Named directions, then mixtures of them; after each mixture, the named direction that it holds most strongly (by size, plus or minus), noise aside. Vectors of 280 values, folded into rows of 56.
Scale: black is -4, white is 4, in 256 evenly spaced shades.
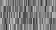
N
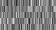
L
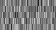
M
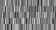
M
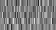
M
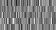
L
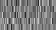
M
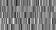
L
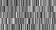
L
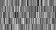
M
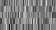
N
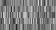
N
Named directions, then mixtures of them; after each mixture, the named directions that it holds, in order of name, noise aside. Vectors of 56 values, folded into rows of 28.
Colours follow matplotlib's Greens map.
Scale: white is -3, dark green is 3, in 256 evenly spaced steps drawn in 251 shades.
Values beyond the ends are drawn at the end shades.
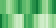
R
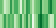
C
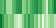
R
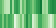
C, R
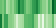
R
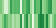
C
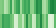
C, R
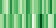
C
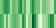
C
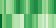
R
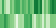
C, R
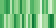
C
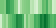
R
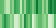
C, R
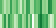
C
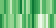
C, R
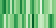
C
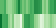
R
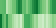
R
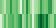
C, R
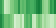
C, R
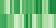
C, R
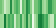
C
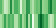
C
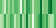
C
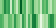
C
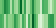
C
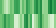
C, R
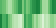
R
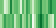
C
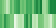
C, R
